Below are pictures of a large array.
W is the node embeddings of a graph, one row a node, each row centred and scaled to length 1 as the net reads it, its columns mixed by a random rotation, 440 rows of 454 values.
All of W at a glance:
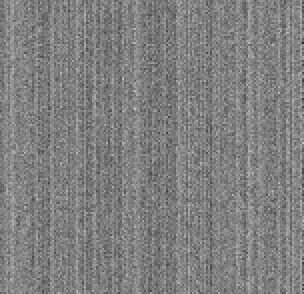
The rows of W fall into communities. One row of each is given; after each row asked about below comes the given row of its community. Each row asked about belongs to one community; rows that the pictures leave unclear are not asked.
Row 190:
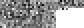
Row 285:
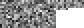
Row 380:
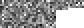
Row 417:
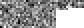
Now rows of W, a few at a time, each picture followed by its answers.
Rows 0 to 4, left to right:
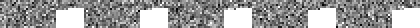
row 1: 380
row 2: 190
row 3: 285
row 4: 417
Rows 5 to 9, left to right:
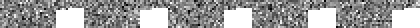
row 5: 285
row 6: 190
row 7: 417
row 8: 285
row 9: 380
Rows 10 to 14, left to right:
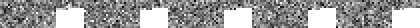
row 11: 190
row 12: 190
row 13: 285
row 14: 417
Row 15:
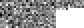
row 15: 190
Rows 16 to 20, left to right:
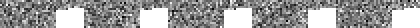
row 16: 190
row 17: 190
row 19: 190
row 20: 380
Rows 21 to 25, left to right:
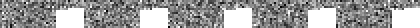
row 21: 380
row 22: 380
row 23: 417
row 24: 285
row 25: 285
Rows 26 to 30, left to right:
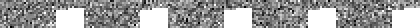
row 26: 380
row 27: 380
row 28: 417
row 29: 380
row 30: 285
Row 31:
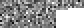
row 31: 285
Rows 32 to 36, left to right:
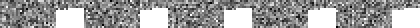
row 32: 380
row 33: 380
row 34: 417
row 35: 380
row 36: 190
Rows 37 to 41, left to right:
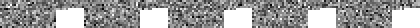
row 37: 417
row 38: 285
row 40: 285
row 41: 380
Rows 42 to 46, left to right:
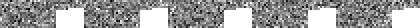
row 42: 190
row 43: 190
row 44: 380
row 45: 285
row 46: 190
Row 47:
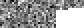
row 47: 285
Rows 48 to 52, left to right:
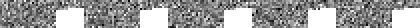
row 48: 380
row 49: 380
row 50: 380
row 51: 190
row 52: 417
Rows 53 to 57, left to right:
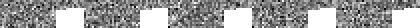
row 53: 190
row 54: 380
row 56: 417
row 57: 417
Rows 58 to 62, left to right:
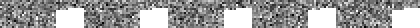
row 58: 417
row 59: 190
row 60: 190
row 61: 285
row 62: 380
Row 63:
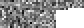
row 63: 380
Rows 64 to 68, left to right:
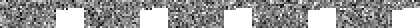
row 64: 190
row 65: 190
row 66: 285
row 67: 285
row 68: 285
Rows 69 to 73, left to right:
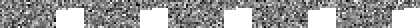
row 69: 380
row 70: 380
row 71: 417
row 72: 380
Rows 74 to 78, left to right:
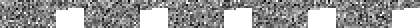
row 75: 380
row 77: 380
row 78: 285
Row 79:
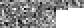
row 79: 190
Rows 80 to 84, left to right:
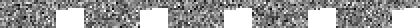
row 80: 285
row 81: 380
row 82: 380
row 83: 190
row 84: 417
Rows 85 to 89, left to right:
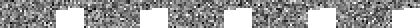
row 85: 380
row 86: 417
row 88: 190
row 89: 417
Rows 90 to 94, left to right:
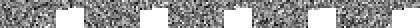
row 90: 190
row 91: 380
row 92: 190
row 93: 285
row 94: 380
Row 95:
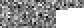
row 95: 285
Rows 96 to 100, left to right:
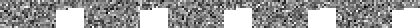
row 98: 380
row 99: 417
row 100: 380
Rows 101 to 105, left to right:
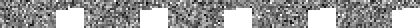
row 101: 190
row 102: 417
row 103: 417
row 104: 285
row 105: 285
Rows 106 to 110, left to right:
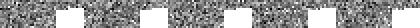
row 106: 417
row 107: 417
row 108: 380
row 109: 190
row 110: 190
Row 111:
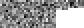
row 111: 190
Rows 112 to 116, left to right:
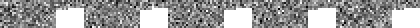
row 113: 380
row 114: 380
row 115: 285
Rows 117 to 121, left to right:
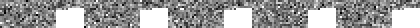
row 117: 190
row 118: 417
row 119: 190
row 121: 190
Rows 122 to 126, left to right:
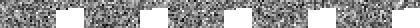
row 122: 285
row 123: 285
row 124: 417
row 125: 190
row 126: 285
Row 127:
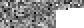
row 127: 190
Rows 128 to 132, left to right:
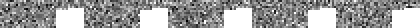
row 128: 190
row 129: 380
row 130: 190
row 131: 380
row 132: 417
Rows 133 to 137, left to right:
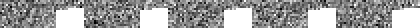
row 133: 190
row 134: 285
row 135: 190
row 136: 190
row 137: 380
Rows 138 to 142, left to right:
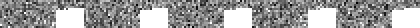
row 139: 380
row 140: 380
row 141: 190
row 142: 190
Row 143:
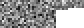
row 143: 285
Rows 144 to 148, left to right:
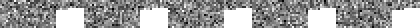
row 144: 285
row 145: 190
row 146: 417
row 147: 190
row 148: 380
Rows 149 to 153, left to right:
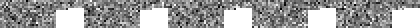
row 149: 190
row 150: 190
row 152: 417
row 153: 417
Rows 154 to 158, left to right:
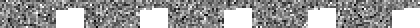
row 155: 190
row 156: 417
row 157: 380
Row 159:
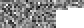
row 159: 190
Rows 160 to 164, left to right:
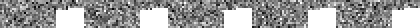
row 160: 190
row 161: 190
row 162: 417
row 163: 380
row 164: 190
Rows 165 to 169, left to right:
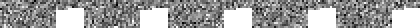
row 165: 417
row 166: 417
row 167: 380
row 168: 190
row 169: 380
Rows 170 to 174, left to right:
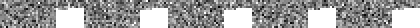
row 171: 380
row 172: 285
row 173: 190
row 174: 417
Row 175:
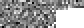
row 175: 380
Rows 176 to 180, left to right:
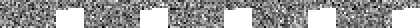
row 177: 285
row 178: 417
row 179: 190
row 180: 285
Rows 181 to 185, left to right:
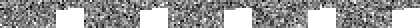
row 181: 417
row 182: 285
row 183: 417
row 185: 285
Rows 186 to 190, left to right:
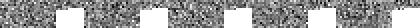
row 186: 417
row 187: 417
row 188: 417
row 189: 380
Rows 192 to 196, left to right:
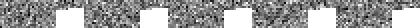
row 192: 190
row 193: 380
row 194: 285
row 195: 190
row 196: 417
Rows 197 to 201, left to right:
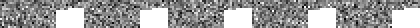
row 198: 285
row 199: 285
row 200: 380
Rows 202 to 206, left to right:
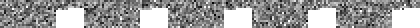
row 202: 190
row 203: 417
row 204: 417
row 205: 380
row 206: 190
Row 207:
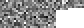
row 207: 285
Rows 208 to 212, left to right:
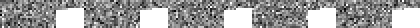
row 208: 380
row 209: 417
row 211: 380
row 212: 190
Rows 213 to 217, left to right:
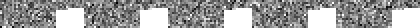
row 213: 417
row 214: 417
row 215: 417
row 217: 285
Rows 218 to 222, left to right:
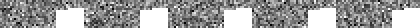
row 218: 417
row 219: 285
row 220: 380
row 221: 380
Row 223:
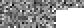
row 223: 380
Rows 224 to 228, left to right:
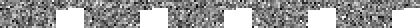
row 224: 417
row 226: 380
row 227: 417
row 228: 285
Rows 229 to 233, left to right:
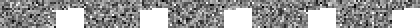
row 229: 417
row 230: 417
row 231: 190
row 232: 190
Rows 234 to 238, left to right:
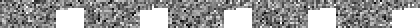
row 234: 285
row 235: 190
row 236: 380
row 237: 380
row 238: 380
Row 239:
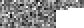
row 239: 285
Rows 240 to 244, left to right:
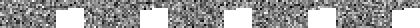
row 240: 285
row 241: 417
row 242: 380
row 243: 190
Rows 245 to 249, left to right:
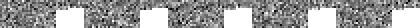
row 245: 380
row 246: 380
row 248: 380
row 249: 380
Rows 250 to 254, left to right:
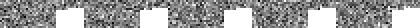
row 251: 285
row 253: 190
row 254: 190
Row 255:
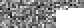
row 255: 190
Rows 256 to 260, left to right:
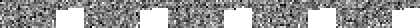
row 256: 285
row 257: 380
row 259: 417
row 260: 417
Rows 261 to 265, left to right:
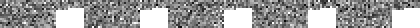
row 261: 190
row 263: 380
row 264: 190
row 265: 417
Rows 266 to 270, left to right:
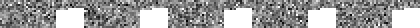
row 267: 190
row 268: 190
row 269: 285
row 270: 190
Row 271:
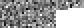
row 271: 380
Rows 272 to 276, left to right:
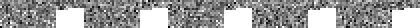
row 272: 417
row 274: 417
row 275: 285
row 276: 190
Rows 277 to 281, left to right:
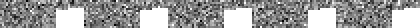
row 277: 190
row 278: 285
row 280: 380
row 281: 285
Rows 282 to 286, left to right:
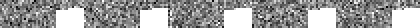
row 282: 285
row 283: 417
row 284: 380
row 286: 285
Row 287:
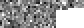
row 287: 285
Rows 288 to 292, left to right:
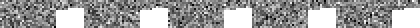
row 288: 285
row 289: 190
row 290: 190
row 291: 190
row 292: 285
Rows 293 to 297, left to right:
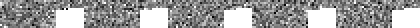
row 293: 190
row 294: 285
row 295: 380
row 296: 417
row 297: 285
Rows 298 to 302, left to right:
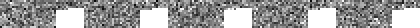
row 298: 417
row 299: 285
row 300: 190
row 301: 380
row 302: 417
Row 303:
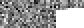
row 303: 285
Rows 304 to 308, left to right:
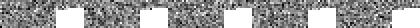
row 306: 285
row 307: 285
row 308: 380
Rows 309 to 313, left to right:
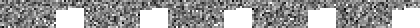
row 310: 417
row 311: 380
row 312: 417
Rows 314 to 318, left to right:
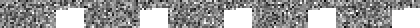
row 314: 190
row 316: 380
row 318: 190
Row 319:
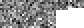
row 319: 417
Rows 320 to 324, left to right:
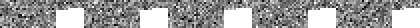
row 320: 417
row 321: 417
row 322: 190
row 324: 417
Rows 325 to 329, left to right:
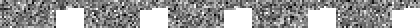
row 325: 417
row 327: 417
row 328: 190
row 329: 380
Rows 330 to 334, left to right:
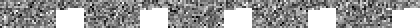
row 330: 417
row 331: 190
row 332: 417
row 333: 190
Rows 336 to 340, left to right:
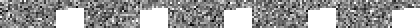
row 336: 417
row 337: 190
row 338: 285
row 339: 380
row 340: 417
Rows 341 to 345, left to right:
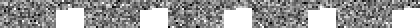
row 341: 190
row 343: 190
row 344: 417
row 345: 380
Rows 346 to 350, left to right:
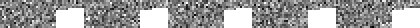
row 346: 380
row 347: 380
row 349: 190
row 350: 380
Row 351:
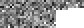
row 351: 380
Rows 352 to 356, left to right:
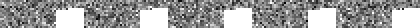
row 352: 380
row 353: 190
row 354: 190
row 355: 417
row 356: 190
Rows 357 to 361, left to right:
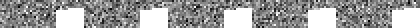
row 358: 417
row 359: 285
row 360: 380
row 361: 190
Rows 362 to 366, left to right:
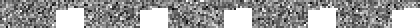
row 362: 380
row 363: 417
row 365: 380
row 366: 380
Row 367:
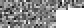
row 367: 380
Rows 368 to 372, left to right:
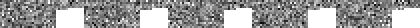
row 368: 285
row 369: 380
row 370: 417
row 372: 190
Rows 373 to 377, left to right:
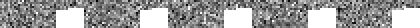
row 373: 285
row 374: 380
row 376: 285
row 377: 417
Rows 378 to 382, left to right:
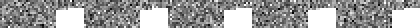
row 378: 380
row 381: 380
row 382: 285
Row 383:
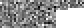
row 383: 190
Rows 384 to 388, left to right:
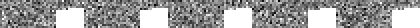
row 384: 380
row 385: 380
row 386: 380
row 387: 417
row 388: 190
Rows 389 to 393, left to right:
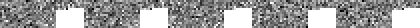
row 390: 190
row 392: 285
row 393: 190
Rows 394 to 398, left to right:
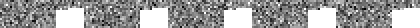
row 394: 190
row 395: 285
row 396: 285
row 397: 190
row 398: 190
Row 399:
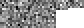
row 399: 285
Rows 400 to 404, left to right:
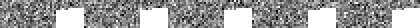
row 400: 285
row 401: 417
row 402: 190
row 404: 285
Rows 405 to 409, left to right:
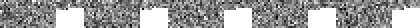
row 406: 285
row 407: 417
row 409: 190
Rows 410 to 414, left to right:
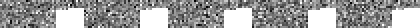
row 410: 190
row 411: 380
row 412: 190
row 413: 285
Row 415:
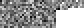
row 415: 285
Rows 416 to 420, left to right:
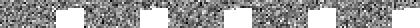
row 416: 380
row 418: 417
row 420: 380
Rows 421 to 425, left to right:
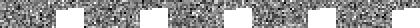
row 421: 285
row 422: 417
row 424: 417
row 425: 285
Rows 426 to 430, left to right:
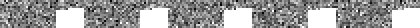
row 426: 285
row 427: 190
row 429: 380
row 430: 380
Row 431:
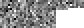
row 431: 417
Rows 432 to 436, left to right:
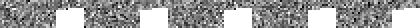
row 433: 417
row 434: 380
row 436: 417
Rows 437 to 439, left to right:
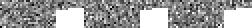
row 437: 417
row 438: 285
